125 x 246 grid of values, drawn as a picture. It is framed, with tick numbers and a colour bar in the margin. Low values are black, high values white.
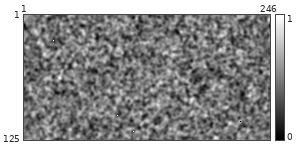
Odd rows or columns: none. Seam: none. Histogram: bell-shaped. Lone odd cells: 4, 3 higher and 1 lower than their neighbours. Grain: blotchy. Mirror symmetry: none.
